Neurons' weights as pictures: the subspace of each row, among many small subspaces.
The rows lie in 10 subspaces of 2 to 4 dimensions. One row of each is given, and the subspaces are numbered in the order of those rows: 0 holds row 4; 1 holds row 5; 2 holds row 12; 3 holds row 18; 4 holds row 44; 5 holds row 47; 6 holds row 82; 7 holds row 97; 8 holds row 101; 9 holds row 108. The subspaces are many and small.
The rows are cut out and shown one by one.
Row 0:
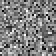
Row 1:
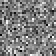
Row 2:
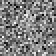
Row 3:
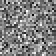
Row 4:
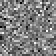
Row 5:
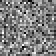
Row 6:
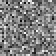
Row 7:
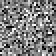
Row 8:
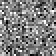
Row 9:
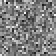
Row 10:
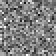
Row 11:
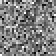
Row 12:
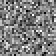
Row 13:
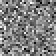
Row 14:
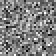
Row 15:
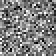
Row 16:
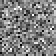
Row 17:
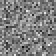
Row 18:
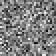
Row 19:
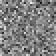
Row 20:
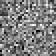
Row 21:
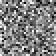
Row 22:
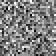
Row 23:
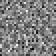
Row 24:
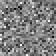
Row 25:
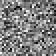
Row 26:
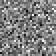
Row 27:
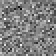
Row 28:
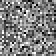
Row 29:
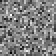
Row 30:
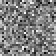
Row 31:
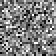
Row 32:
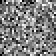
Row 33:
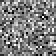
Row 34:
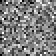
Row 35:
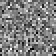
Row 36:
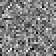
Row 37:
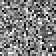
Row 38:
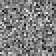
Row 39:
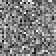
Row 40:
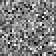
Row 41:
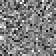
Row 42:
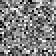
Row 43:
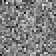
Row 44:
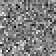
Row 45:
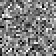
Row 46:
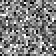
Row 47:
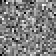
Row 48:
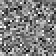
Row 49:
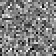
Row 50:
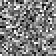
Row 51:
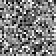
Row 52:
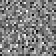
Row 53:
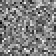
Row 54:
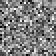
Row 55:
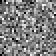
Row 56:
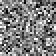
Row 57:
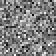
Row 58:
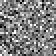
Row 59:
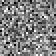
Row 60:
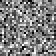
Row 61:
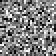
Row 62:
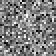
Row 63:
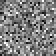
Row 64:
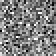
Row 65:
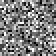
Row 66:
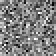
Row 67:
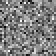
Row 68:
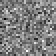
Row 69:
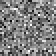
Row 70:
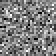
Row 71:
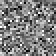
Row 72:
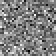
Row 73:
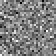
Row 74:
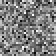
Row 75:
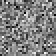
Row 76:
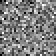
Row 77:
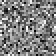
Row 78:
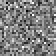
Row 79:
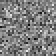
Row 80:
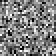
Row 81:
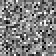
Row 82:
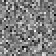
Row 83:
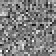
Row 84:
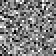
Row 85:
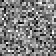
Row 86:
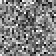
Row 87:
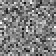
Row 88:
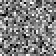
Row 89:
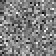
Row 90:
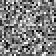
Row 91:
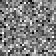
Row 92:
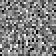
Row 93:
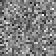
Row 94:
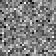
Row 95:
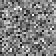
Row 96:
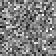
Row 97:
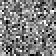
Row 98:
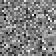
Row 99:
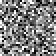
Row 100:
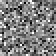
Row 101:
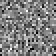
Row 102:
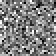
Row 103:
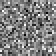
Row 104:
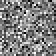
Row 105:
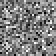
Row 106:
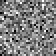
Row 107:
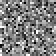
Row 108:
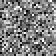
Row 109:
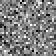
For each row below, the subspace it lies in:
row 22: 6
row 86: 5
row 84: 0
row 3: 8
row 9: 5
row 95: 9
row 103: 4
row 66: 6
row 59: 6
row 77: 6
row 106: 0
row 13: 3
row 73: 0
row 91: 1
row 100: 1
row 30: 3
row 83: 4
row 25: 1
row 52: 8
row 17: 2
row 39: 9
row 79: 7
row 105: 2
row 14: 2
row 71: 9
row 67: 9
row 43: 5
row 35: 8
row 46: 4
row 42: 8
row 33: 6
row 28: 1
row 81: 7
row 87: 6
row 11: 0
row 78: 6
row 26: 8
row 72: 4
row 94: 1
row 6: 9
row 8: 7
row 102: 7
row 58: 0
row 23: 8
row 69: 8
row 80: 7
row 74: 3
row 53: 2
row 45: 8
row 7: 4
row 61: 7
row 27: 1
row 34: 0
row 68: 2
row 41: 5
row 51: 8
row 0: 4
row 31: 3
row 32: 5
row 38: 4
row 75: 5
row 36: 8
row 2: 0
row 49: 8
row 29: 7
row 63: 0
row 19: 3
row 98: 4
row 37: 4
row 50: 0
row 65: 6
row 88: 4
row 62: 0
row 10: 9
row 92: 8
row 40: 6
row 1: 7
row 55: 5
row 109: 0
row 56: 2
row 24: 1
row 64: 6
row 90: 2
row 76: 0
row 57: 4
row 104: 9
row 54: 9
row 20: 4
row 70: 7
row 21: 3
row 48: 9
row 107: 4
